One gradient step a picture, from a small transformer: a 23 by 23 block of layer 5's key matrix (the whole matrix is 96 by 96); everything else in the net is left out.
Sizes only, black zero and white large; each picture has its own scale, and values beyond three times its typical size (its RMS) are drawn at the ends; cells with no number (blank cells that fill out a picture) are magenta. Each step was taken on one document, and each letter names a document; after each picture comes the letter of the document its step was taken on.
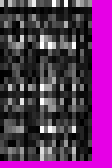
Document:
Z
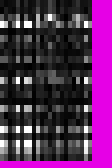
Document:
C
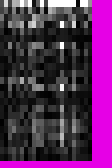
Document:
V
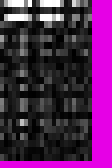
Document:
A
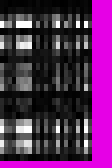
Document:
C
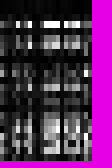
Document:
C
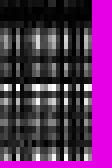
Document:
Z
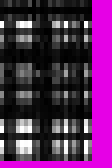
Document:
C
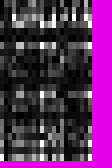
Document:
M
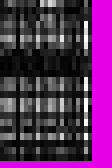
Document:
A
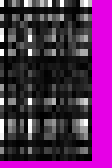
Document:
A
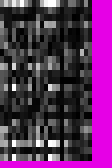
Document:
Z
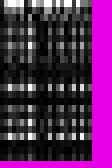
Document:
V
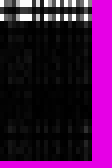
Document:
C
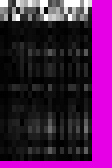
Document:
V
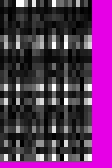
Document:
Z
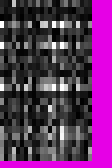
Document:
V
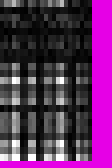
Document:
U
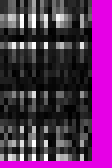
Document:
M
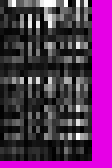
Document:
V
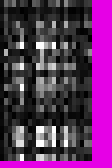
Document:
Z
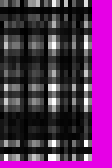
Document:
Z
